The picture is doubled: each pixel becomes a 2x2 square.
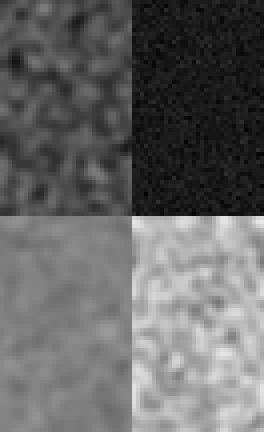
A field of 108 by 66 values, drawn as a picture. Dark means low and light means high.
The table splits into 2 rows of 2 panels. Panel 1,1: low, blotchy. Panel 1,2: very low, fine-grained, faint in contrast. Panel 2,1: middling, blotchy, faint in contrast. Panel 2,2: high, blotchy.
